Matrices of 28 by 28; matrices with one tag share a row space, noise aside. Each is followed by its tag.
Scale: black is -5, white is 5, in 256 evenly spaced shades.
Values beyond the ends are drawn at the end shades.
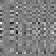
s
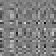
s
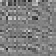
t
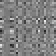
s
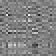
t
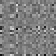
s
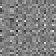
s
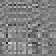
t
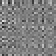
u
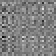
u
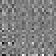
u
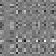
s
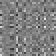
s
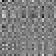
u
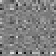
s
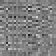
t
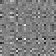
s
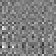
u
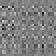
u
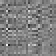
t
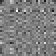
s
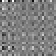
u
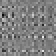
u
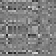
t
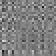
u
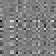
s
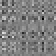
u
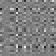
s
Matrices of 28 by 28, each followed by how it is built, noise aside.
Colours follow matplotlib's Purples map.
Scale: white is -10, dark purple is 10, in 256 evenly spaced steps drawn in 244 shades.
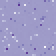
sparse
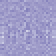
low rank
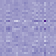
low rank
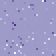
sparse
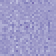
low rank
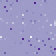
sparse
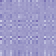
low rank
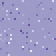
sparse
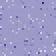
sparse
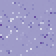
sparse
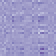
low rank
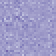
low rank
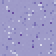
sparse
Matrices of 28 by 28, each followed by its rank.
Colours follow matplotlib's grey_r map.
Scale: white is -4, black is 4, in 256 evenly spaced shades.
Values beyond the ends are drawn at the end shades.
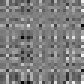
two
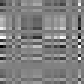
one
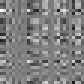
two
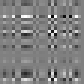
one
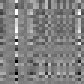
two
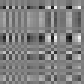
one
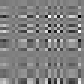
one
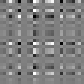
one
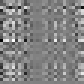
two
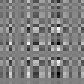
one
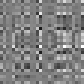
two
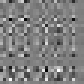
two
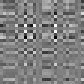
two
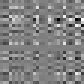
two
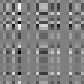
one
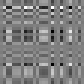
one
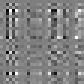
two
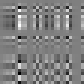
one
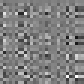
two
